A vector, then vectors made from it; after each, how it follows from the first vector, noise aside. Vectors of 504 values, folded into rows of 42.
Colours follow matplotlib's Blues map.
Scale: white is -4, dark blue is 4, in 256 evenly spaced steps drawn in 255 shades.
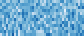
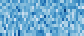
negated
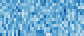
negated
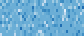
partly zeroed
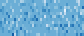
partly zeroed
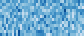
negated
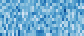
negated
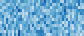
negated
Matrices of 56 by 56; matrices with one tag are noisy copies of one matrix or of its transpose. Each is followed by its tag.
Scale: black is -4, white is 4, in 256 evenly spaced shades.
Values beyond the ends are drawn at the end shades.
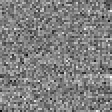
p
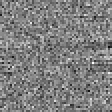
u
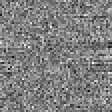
u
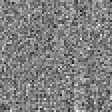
p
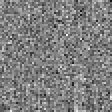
p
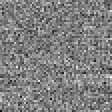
p
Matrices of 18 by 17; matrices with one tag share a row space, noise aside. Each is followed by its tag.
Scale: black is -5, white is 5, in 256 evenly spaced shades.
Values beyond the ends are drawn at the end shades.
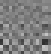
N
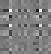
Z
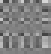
N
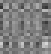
N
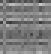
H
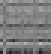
H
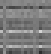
H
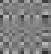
N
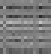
H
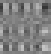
N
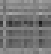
H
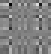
Z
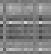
H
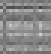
H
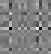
Z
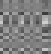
N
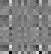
Z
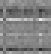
H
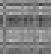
H
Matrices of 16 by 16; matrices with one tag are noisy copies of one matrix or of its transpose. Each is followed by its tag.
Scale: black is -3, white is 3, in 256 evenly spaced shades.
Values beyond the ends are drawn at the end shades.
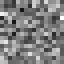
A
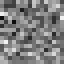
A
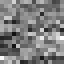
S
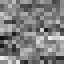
S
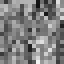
S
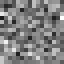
A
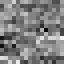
S
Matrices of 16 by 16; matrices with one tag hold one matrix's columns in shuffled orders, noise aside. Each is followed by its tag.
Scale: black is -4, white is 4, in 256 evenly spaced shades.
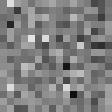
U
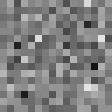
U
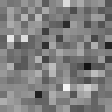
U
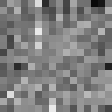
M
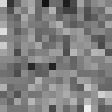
M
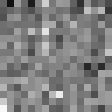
M
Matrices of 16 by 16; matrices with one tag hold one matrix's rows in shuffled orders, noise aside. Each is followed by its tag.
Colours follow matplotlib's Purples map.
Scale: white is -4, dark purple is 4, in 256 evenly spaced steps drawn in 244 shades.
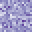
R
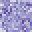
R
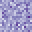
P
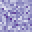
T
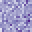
P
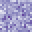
R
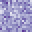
R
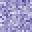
R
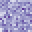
R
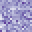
R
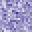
T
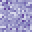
R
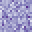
P
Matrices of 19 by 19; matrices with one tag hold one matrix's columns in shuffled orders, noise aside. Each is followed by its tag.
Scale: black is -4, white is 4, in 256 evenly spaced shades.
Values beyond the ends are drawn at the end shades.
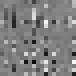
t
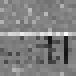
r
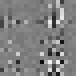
t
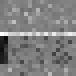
r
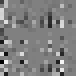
t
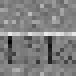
r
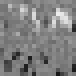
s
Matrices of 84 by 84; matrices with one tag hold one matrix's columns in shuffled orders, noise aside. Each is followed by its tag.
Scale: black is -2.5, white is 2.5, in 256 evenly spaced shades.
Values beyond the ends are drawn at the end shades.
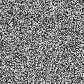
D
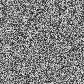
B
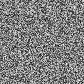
D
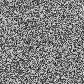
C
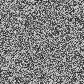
D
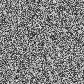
B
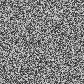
C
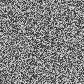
D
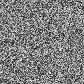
C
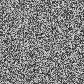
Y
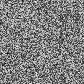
Y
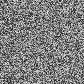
D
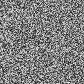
C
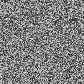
D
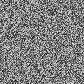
B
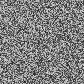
C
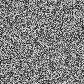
B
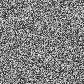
C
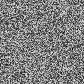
D
